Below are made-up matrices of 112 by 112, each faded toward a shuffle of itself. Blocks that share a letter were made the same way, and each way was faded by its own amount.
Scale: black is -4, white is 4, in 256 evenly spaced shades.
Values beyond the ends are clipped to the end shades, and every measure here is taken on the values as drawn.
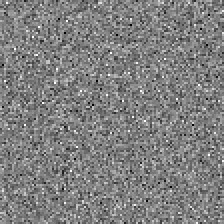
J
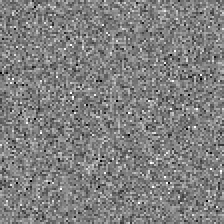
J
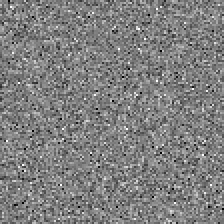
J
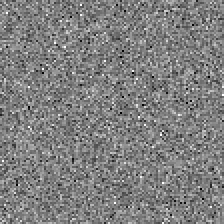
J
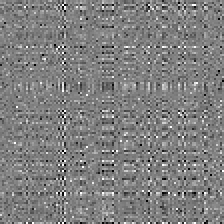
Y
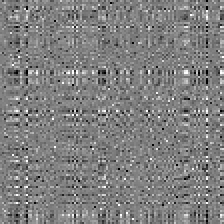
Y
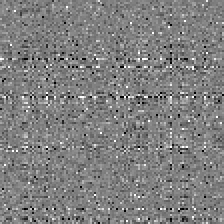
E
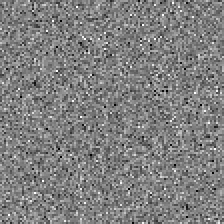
J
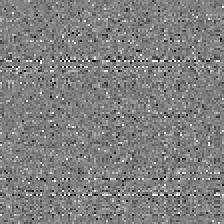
E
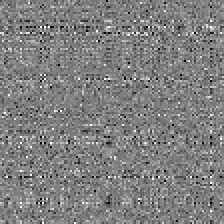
E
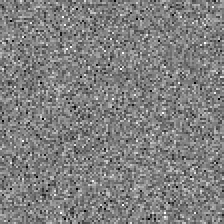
J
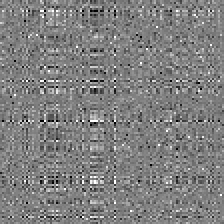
Y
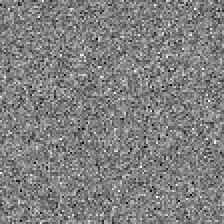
J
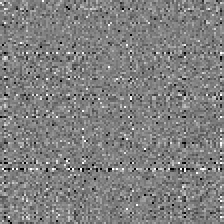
E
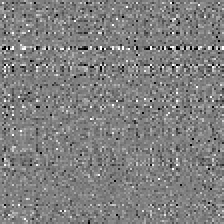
E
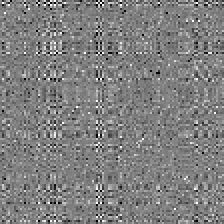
Y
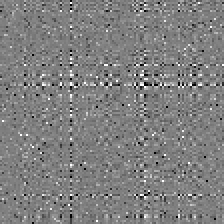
Y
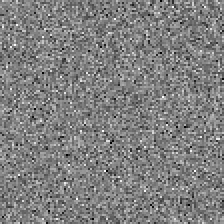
J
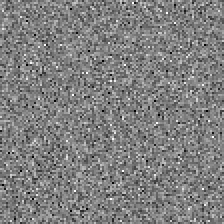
J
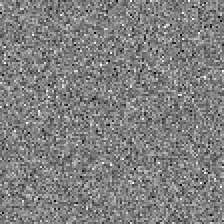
J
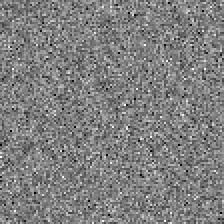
J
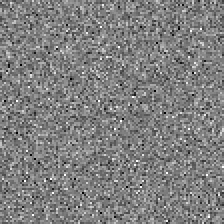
J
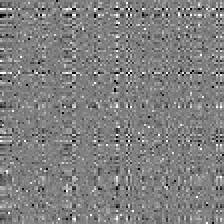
Y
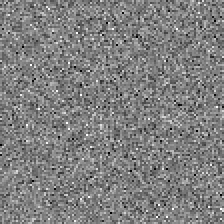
J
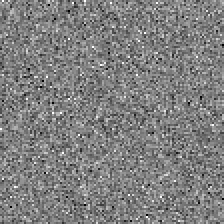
J
